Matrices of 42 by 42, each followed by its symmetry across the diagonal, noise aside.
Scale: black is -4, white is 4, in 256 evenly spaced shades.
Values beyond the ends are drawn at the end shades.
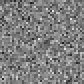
neither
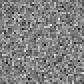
symmetric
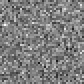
neither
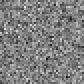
neither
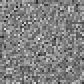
symmetric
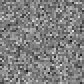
neither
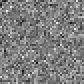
symmetric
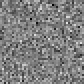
neither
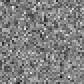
neither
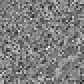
symmetric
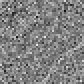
symmetric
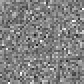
symmetric
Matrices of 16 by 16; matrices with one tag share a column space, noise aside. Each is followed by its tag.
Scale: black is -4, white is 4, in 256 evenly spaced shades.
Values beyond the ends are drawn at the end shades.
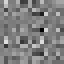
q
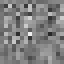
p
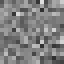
q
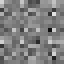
q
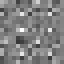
q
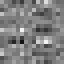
q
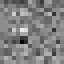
q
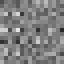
q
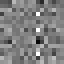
q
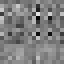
p
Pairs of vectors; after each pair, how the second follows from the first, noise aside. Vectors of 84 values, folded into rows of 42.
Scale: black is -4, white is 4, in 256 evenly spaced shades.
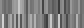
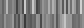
reversed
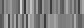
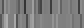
partly zeroed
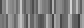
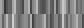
reversed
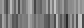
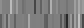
partly zeroed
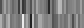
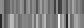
wrapped around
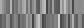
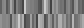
reversed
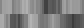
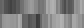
reversed
